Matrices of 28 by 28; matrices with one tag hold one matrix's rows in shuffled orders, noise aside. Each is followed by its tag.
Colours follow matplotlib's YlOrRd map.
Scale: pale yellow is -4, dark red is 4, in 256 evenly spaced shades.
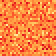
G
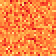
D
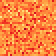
D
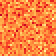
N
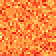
G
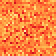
D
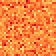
D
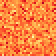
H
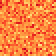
N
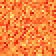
H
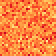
G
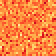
G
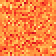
D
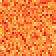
G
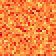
N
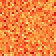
H
